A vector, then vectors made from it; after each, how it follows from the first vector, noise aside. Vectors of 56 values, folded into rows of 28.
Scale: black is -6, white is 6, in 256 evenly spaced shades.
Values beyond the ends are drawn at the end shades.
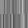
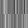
reversed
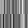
scaled up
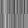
reversed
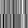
scaled up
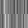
reversed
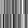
scaled up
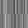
reversed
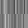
reversed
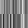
scaled up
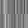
reversed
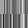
scaled up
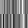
scaled up
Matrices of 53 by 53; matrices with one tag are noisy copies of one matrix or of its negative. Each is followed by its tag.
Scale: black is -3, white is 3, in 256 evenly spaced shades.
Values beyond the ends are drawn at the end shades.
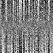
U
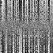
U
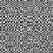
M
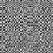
M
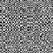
M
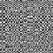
M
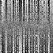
U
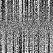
U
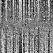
U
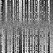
U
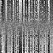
U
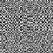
M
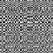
M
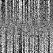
U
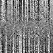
U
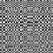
M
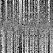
U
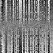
U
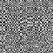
M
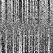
U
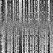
U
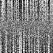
U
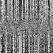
U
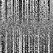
U
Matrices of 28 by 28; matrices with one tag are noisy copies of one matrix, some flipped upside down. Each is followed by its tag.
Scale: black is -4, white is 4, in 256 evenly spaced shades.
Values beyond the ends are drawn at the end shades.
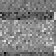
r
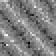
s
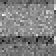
r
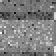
r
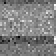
r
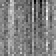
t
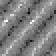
s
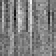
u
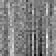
t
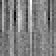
u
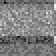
r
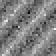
s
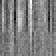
u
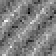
s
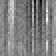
t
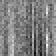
t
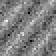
s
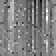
t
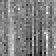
t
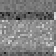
r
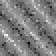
s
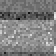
r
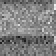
r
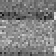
r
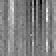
t
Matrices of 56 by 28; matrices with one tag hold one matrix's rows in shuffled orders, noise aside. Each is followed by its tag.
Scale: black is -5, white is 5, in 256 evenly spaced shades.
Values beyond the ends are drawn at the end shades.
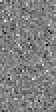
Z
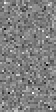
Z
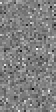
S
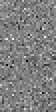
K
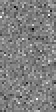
S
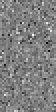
Z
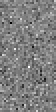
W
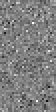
Z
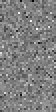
S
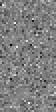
W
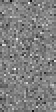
W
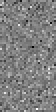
S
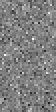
Z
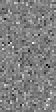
Z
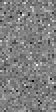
S
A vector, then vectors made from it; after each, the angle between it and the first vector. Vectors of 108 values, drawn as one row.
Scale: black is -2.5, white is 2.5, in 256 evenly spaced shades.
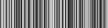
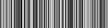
nearly parallel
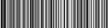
partly opposed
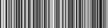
nearly parallel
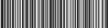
nearly opposite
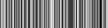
nearly parallel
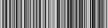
partly aligned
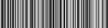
nearly opposite
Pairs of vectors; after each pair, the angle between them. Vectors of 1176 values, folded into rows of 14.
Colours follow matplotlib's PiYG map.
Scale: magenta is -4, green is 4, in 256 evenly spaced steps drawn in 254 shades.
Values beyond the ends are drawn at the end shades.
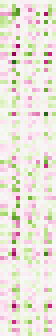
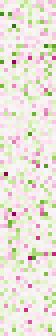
partly opposed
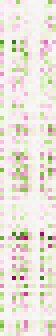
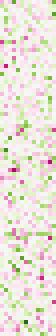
partly opposed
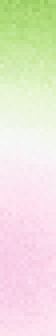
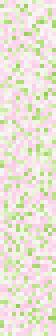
orthogonal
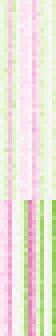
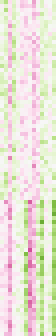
nearly parallel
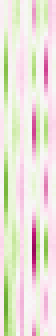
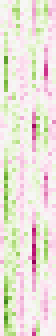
nearly parallel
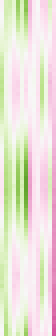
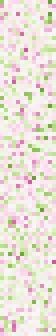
orthogonal
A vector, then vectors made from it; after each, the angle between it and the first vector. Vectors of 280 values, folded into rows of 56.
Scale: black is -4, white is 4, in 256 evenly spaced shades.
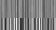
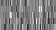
partly aligned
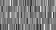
orthogonal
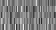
partly opposed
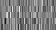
partly aligned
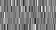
orthogonal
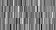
partly opposed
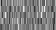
orthogonal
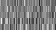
partly opposed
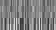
nearly parallel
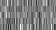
partly opposed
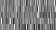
orthogonal
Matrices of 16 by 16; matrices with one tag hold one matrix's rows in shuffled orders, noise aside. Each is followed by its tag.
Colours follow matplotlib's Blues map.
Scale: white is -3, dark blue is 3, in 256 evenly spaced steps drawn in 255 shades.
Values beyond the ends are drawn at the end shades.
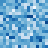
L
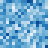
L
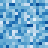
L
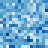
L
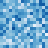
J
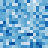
L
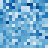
L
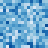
L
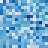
L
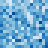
J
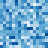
L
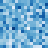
J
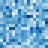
L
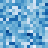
L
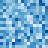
J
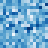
L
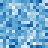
L
